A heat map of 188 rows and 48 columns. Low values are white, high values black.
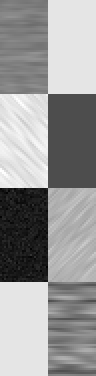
It is made of 4 by 2 panels. Panel 1,1: middling, streaked across, faint in contrast. Panel 1,2: very low, flat. Panel 2,1: very low, slanting down to the right, faint in contrast. Panel 2,2: high, flat. Panel 3,1: very high, fine-grained, faint in contrast. Panel 3,2: low, slanting up to the right, faint in contrast. Panel 4,1: very low, flat. Panel 4,2: middling, streaked across.
